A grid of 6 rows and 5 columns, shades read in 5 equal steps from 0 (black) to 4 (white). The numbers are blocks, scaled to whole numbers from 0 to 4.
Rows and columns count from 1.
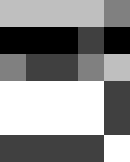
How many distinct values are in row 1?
2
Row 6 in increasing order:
1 1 1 1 4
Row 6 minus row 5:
-3 -3 -3 -3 3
